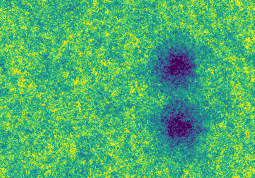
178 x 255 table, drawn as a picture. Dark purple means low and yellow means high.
Ninth with the lowest average: middle right. Odd rows or columns: none. Histogram: skewed, a long tail of low values. Dips: two.
